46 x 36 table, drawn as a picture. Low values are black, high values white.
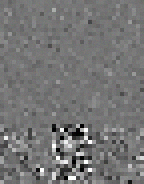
The halves do not mirror each other. No overall slope runs across the table. A horizontal seam about 70% of the way down splits the table, and the top part is calmer. A few values lie far out on both sides of the bulk. There are no regular stripes. An odd patch, rougher than its surroundings, sits in the bottom middle.
